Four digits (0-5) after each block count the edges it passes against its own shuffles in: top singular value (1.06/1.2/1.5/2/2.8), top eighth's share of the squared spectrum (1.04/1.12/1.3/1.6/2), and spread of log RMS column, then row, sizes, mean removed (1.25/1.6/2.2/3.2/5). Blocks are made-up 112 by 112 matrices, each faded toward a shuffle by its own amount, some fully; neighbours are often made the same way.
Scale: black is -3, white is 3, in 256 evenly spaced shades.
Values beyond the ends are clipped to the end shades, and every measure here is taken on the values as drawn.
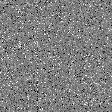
2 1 1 0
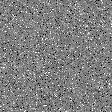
0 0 0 0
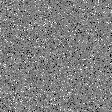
1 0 0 0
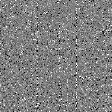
4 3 2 1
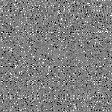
4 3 2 2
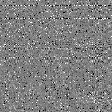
5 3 2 2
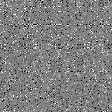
4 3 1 2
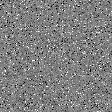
3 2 0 1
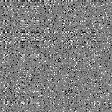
4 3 2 2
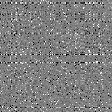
5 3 2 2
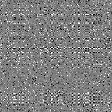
5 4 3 3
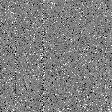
3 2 1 0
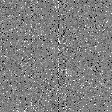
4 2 2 1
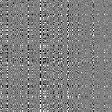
5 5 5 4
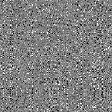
4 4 3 2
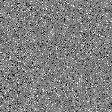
3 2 1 0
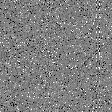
3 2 1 0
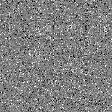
3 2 1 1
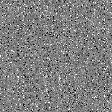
3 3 2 1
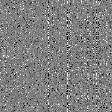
4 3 3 1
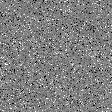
0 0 0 0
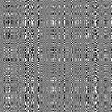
5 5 5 4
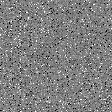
3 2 1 0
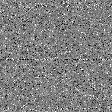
3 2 0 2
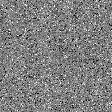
3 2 0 1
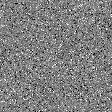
2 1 0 0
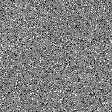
3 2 1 1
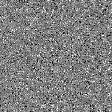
3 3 1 1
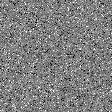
1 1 0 0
